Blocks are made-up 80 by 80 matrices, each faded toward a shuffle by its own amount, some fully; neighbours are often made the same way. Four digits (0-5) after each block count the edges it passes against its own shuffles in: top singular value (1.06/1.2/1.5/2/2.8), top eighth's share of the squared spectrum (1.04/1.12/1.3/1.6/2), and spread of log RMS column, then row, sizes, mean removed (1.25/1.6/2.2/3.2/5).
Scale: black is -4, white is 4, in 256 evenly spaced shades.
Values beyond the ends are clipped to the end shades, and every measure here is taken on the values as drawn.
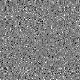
4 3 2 1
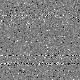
2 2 0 2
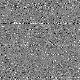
2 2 0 2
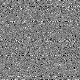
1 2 0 3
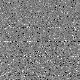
2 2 0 2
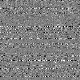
2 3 0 4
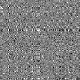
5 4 2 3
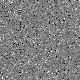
1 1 1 0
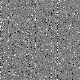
2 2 2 0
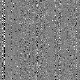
3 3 3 0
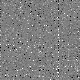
3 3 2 1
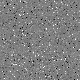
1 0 0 0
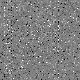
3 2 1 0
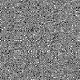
4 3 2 2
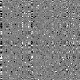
5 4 3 2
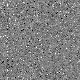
2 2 0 0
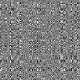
4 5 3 3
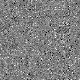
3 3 2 1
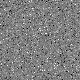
0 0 0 0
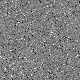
0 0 0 0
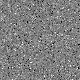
0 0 0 0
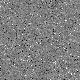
0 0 0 0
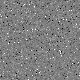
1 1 0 0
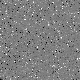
0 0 0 0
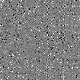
3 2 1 0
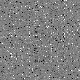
3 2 1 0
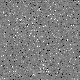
1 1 0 0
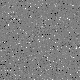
0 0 0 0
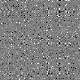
4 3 2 2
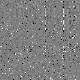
4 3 1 1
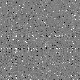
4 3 1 1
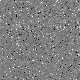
2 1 0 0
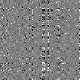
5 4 3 2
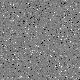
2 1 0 0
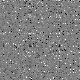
3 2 1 1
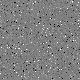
0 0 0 0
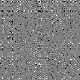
4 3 2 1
